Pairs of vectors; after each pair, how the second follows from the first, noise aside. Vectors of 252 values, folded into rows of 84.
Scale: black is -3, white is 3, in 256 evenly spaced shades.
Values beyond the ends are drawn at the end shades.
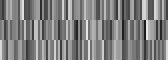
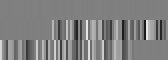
partly zeroed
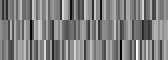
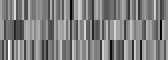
wrapped around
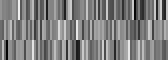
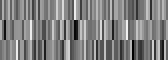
wrapped around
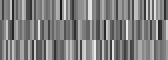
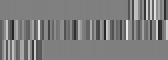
partly zeroed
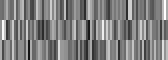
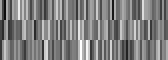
wrapped around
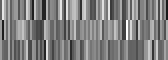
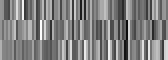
wrapped around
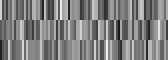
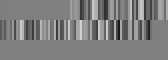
partly zeroed
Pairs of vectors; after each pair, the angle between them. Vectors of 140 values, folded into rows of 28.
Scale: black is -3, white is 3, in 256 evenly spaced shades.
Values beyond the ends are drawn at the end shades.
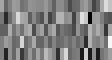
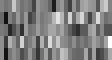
partly aligned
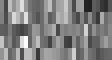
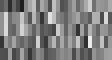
partly opposed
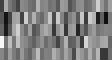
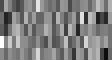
nearly parallel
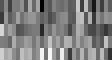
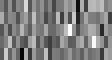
partly opposed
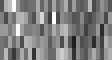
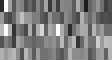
orthogonal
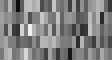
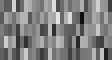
partly aligned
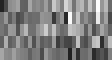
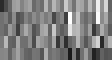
nearly parallel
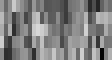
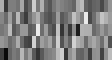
partly aligned
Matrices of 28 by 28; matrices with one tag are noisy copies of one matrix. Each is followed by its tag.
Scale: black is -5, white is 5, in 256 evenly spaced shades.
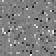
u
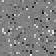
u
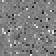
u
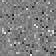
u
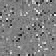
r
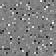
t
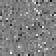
r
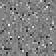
t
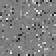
r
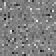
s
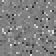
u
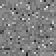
t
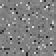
t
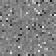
r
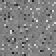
s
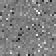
r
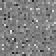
s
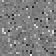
u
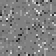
r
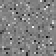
t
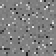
t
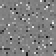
t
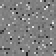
t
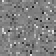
u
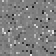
u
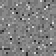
t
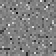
t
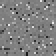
t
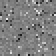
r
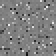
t
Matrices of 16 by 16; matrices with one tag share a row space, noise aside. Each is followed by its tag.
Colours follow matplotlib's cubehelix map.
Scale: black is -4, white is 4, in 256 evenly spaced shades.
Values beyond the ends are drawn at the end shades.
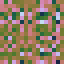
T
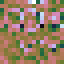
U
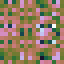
T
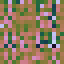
T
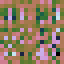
T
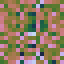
U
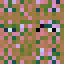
T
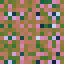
T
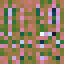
T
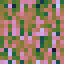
T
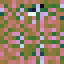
U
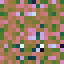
U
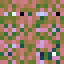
T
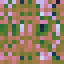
T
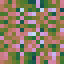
U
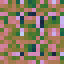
U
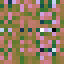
T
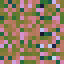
T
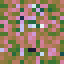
U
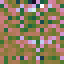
U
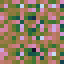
U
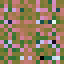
T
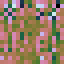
T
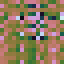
U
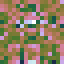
U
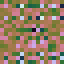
U
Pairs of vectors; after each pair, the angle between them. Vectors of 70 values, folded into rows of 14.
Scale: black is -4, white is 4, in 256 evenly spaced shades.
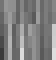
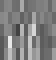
partly aligned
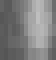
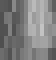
nearly parallel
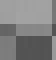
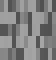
orthogonal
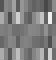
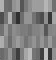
nearly opposite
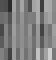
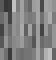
nearly parallel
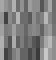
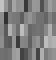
partly aligned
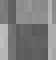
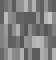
orthogonal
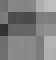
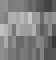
nearly opposite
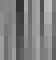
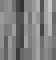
nearly parallel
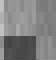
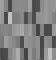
orthogonal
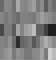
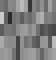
partly aligned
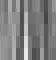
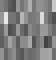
orthogonal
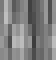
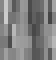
nearly parallel
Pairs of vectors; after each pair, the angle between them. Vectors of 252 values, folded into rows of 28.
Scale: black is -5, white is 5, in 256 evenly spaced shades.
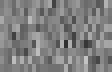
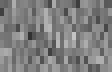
partly opposed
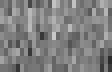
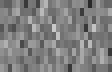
orthogonal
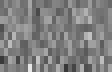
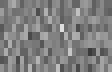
partly aligned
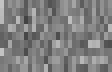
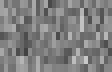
partly aligned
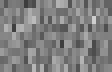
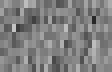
nearly opposite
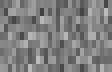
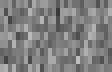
partly aligned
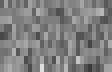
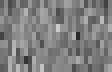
partly aligned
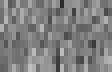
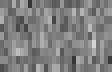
partly opposed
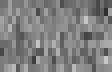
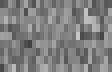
partly aligned
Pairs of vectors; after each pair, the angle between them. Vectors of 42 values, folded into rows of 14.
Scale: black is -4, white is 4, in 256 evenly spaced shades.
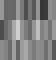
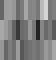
nearly opposite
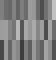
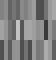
nearly parallel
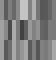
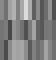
partly aligned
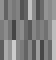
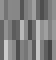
partly aligned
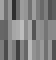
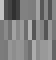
partly aligned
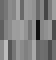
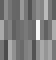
nearly opposite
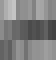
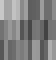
partly aligned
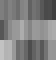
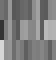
partly aligned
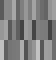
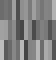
nearly parallel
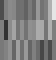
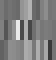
orthogonal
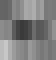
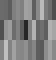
partly aligned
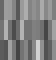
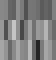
nearly opposite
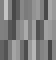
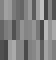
partly aligned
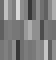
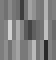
partly opposed
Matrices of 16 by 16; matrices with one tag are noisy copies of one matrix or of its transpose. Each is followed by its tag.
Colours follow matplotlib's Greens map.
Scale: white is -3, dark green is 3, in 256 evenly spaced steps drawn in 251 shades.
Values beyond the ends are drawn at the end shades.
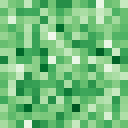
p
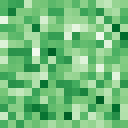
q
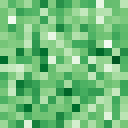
p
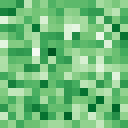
q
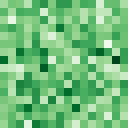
p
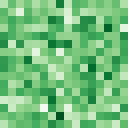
p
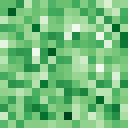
q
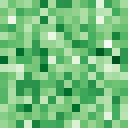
p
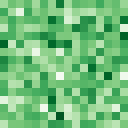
p
